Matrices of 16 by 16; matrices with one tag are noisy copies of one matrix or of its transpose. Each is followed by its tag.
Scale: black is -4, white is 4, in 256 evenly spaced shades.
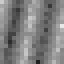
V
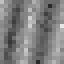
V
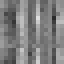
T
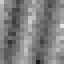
V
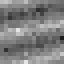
V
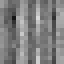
T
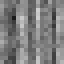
T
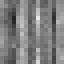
T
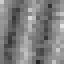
V
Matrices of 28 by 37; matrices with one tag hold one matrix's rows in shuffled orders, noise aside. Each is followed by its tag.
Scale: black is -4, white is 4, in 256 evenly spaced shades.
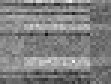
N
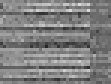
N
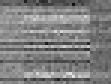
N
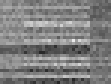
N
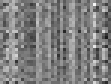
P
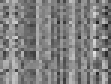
P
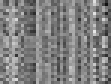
P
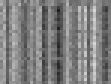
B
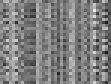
P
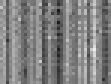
B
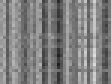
B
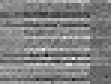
N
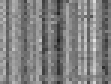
B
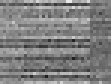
N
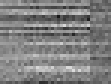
N
